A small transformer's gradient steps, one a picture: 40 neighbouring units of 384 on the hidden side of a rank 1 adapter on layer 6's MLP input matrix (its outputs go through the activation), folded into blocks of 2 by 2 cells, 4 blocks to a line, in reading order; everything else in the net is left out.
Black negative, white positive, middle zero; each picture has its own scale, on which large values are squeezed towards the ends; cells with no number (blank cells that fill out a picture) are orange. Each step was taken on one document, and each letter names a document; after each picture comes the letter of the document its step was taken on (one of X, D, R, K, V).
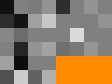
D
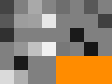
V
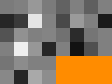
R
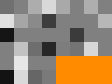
V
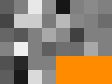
R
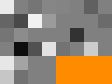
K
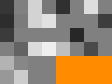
V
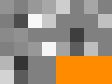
K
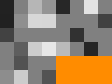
D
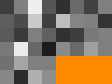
R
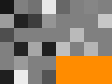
D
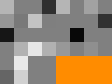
V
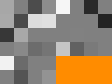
K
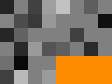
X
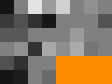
X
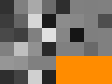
R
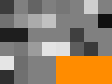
K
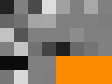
X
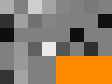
V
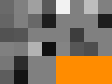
X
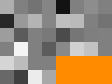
R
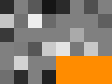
D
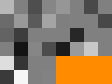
X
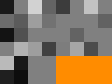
X
